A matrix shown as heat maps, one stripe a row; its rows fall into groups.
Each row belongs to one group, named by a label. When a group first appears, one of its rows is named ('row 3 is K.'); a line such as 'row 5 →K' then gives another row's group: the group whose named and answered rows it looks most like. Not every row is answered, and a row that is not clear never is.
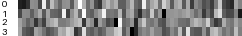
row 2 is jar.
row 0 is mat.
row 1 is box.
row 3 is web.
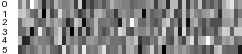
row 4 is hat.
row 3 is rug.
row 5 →box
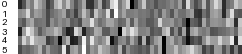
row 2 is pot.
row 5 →box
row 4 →pot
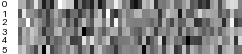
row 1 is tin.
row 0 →web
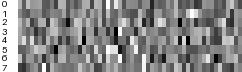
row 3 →jar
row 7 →mat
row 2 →rug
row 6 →jar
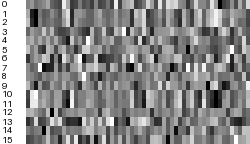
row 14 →rug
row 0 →tin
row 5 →rug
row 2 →hat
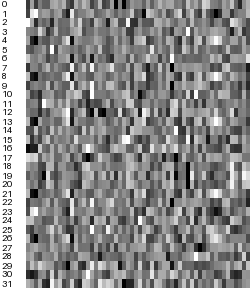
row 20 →rug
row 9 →box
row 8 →hat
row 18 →rug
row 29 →pot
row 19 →rug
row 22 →box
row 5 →mat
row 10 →web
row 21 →hat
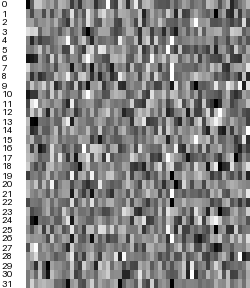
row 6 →mat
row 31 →pot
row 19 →box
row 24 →hat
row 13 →hat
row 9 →pot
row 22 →box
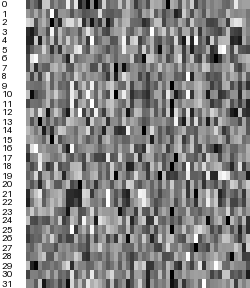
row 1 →mat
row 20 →rug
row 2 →web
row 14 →jar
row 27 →pot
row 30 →box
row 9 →box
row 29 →hat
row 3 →mat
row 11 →box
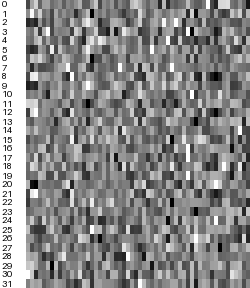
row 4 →pot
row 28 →jar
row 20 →hat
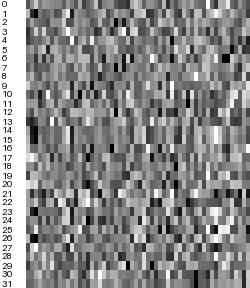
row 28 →pot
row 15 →hat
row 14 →hat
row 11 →rug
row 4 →box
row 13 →mat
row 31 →pot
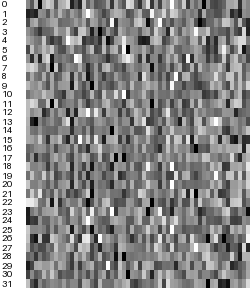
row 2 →box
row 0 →rug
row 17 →jar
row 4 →web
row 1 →mat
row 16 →pot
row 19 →pot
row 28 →jar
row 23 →box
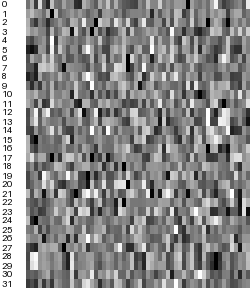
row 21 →rug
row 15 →hat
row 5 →mat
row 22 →jar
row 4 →mat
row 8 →mat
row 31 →mat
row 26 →rug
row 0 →tin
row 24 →hat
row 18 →jar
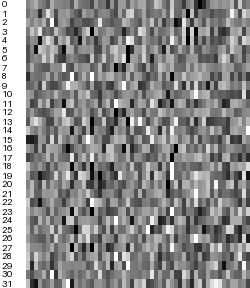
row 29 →jar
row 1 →rug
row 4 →rug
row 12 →jar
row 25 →rug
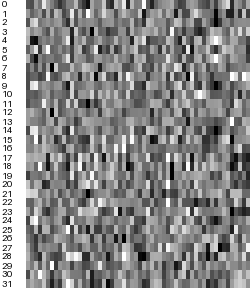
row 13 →rug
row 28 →web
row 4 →hat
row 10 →box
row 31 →web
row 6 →hat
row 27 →tin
